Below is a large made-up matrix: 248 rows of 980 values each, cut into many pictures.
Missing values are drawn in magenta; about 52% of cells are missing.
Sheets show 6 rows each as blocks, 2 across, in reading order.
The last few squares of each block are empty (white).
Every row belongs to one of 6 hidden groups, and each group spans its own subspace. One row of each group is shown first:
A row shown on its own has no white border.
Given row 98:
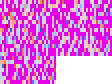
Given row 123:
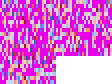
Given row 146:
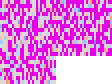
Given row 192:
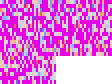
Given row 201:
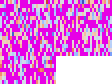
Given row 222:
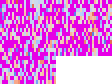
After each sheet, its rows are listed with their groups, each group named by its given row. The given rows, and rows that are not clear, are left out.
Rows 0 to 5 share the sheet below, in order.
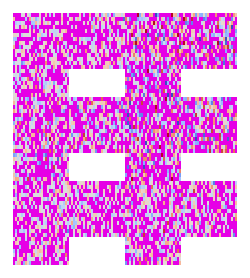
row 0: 98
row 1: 98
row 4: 192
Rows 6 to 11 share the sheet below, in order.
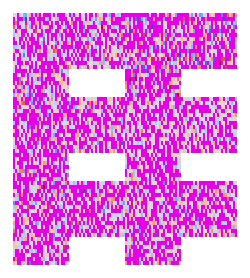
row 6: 123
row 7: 192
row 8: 123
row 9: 146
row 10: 192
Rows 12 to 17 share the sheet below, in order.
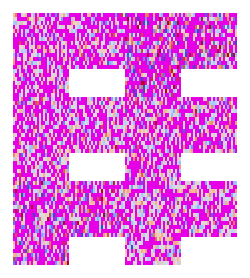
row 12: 192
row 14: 146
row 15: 123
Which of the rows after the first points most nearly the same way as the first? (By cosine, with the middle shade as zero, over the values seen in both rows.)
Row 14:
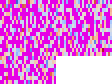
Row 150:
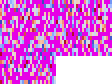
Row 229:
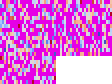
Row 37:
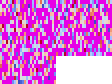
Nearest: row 37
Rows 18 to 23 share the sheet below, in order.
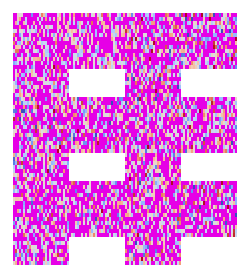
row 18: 192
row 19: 98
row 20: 192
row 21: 123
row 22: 146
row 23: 98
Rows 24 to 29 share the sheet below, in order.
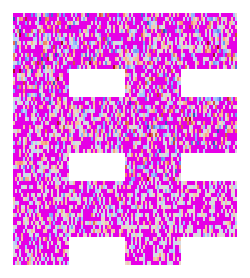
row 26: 192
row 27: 146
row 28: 201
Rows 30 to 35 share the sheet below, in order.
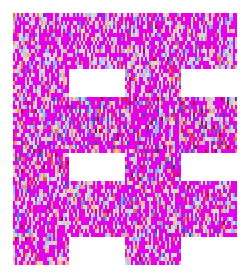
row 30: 98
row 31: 192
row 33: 146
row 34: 201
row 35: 201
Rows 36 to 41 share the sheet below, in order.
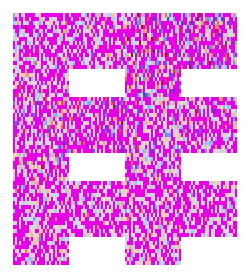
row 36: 123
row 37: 98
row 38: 98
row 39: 123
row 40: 123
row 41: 123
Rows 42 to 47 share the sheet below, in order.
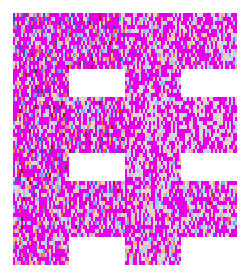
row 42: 123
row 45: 201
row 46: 201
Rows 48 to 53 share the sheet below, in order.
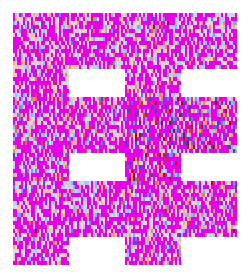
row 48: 98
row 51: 192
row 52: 123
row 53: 98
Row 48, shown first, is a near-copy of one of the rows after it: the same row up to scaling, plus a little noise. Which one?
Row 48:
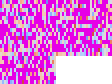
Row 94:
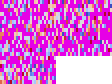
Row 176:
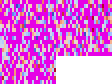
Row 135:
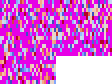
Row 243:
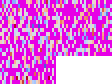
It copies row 135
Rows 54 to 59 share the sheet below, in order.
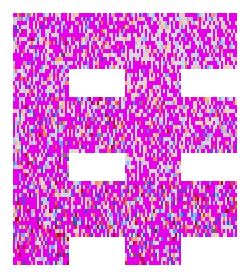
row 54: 222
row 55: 222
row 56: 98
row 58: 192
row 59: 123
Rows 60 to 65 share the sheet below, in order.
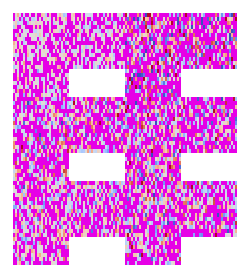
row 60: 192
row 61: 123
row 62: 98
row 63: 123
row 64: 146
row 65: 222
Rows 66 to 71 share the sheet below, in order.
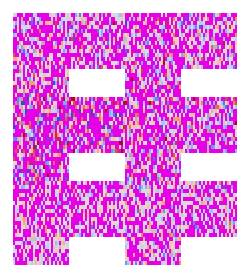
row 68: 123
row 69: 98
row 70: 123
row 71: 192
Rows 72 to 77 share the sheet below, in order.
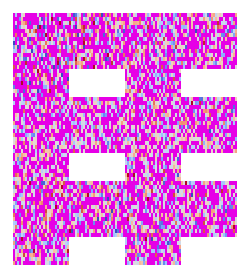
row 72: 192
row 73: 201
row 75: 98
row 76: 146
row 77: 123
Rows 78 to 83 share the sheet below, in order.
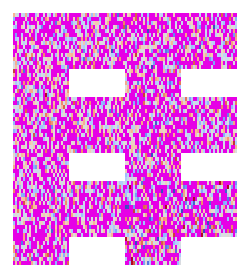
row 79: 123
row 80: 201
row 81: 123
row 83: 146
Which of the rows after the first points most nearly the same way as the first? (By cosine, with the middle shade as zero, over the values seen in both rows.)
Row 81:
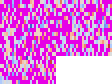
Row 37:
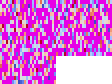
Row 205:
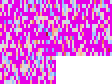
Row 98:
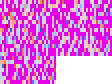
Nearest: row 37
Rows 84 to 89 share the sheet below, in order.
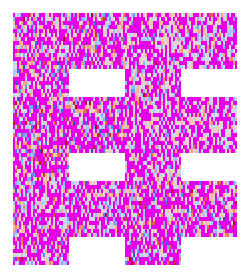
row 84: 146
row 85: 98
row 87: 123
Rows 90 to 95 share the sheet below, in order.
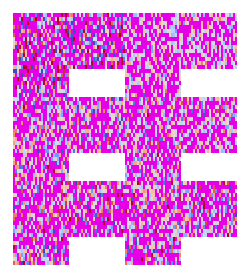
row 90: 201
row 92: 201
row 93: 123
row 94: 98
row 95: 98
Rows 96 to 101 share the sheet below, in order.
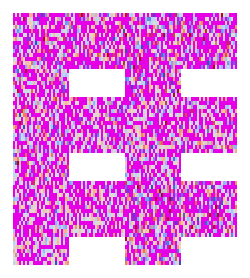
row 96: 146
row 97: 146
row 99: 146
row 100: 192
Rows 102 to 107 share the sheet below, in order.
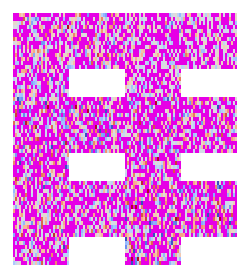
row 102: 146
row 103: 192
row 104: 222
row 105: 192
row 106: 192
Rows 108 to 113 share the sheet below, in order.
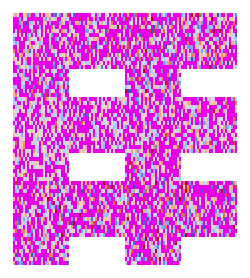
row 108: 98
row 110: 201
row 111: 123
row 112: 192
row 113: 123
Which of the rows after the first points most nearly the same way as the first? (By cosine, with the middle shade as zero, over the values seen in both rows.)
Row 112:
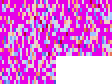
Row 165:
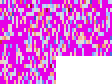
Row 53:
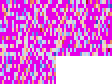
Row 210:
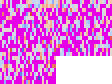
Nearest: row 210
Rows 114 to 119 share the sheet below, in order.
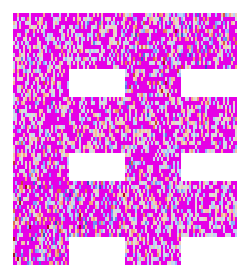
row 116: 201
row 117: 123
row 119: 98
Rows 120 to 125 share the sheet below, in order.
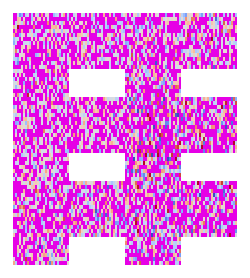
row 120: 201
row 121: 98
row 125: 123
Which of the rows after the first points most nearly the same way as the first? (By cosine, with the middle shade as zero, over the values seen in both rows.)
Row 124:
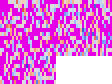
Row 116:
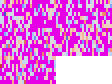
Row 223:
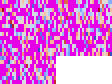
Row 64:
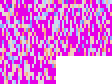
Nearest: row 116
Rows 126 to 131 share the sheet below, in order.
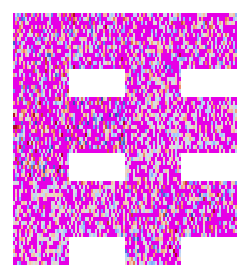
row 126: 123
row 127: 192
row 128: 98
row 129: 222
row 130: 146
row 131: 146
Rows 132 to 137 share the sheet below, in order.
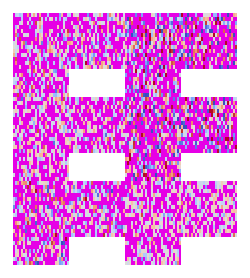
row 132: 192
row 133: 98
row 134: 146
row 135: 98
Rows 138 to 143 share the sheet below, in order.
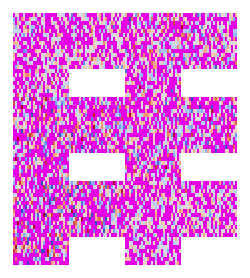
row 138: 123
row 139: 146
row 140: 146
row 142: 201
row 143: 201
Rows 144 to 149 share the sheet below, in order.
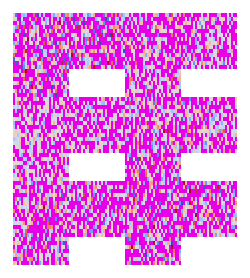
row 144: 192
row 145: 192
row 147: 146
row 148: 123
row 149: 192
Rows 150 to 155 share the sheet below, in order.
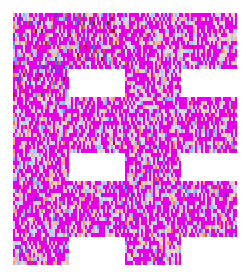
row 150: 192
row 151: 192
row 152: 98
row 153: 98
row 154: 123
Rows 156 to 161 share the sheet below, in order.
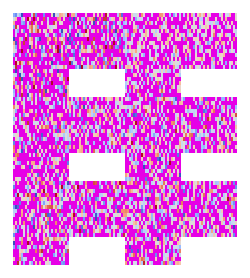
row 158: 192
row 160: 201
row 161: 123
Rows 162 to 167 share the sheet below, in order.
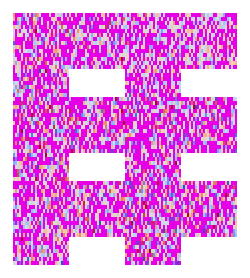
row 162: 123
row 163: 201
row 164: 146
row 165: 192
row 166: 201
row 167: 146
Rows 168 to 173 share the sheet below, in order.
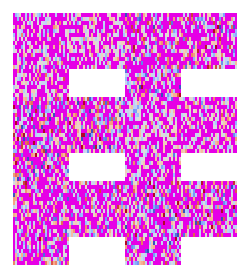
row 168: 192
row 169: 222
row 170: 201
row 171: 98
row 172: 123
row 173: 201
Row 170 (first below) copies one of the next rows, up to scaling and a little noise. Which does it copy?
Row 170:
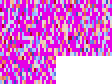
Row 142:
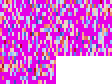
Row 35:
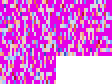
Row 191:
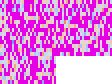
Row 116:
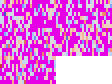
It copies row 142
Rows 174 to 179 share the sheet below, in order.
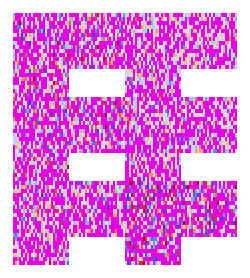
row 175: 123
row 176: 98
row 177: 222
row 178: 222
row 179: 222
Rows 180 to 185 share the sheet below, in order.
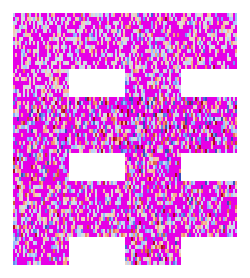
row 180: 98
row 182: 98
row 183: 222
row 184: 192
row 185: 201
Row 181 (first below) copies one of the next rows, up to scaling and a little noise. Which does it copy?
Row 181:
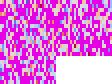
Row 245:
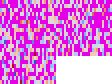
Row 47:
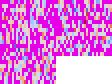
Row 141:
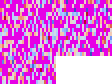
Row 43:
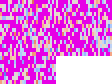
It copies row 43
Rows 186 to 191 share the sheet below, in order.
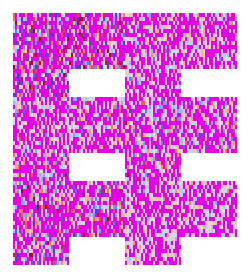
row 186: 98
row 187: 123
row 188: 98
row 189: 201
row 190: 98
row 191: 201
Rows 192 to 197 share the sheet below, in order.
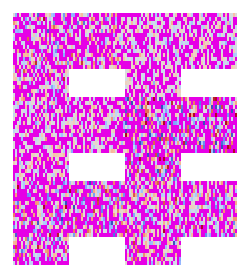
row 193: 98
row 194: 146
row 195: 146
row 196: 201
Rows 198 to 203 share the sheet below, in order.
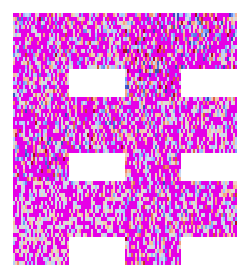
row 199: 201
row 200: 123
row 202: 123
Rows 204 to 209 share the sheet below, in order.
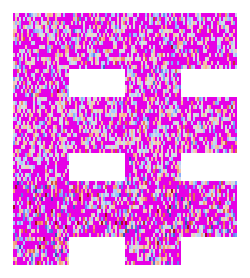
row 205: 201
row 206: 201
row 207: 98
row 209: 192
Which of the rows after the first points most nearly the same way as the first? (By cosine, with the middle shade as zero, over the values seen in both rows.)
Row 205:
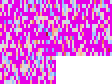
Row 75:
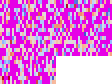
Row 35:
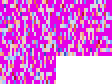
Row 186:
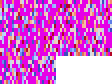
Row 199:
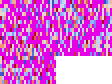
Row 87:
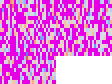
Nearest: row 199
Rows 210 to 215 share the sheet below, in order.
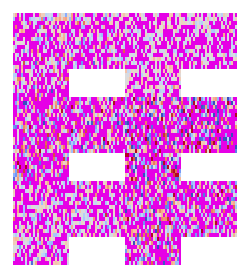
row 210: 192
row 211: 192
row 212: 123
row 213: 146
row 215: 123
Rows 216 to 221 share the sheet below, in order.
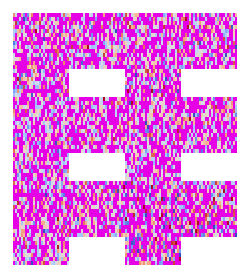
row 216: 123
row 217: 98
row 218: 192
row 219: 146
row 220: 98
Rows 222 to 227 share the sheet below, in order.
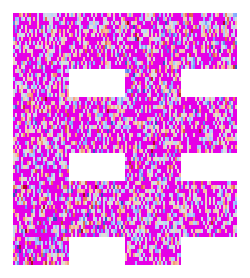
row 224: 98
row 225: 123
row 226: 123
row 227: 201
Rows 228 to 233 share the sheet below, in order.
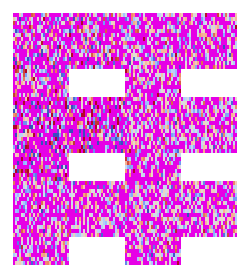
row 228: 192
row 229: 222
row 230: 123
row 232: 98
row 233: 146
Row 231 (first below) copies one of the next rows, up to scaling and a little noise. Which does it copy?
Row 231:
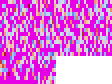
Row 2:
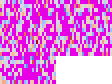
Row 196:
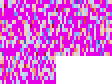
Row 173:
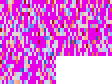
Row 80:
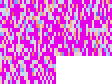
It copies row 173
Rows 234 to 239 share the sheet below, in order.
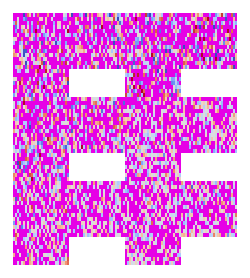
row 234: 123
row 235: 123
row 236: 123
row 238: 222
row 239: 98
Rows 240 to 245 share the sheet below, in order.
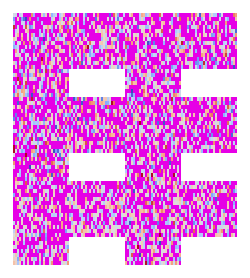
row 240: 123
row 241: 146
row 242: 192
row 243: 98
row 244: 123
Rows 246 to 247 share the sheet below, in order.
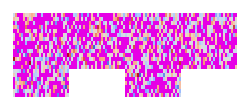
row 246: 192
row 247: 146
